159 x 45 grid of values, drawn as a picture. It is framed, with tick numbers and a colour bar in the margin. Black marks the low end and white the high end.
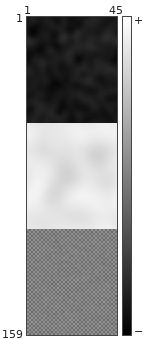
The table splits into 3 rows of 1 panel. Panel 1,1: very low, blotchy, faint in contrast. Panel 2,1: very high, smooth, faint in contrast. Panel 3,1: middling, checkered.
